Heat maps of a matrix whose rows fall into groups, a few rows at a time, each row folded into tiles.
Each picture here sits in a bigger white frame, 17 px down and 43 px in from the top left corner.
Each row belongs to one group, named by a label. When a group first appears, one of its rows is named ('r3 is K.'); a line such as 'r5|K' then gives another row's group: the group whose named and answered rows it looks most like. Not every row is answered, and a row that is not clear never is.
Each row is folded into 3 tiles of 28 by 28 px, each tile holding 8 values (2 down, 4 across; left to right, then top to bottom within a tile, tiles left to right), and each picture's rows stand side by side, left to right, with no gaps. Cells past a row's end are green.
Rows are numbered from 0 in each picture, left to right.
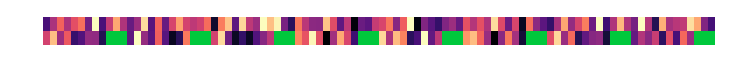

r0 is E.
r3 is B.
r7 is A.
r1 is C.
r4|B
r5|B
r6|E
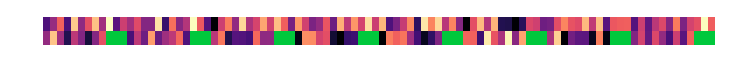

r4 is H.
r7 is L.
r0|C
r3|H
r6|E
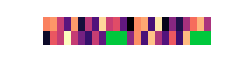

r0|H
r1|L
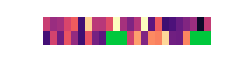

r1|C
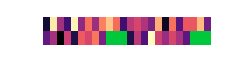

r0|A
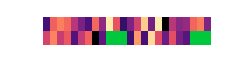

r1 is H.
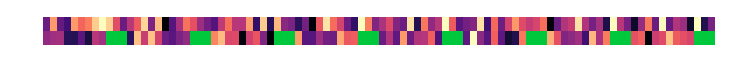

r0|A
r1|H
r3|L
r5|C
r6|L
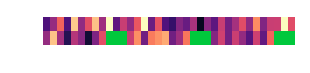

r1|C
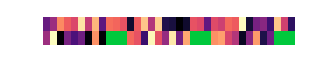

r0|E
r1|L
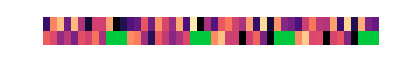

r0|A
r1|C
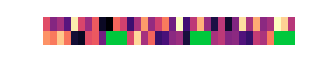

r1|E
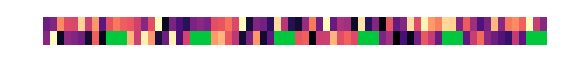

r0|E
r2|B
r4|A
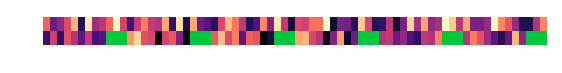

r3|B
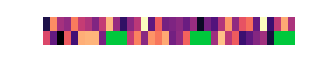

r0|A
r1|C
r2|E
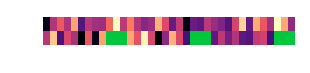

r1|B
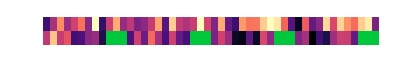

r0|E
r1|H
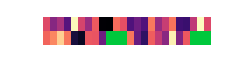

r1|L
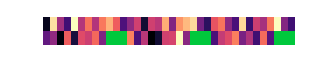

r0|A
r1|A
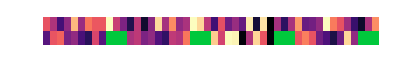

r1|L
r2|B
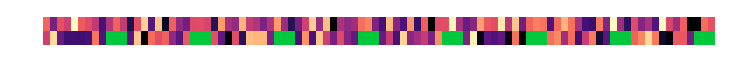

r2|A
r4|L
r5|E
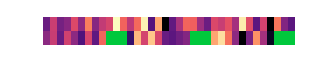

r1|H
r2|B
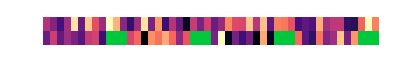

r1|C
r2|E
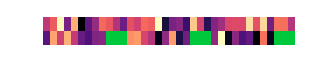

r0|H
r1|B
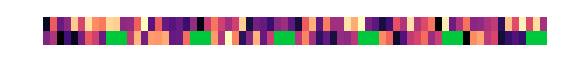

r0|A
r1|C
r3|A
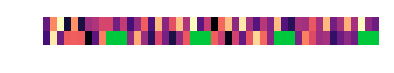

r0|C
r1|C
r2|A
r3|H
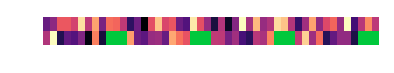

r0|E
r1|L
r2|L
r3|E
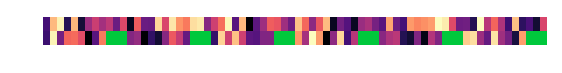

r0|C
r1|A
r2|H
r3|B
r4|A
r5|C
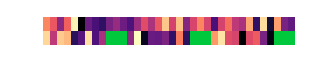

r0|B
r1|E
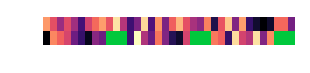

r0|H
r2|L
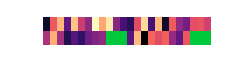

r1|C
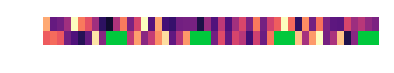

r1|C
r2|L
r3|B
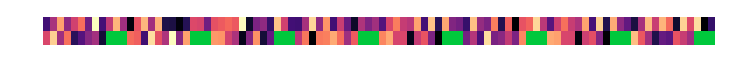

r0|E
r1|L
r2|B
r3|C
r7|A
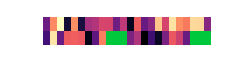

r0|C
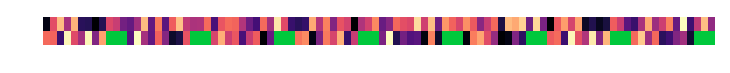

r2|B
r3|C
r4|E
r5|H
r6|L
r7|E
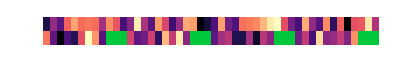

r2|A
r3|L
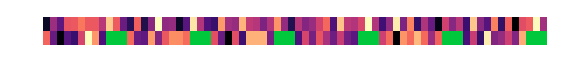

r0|A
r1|L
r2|A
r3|H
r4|C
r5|L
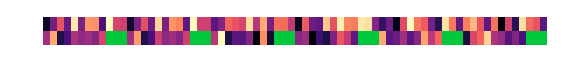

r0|C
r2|E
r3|A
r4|L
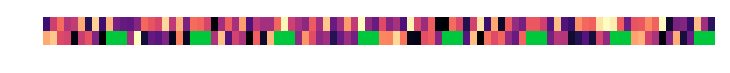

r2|L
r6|A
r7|B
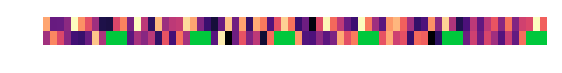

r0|E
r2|C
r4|B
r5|L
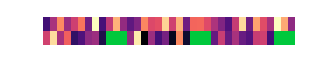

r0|E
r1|E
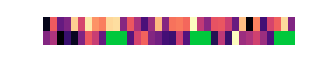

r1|H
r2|H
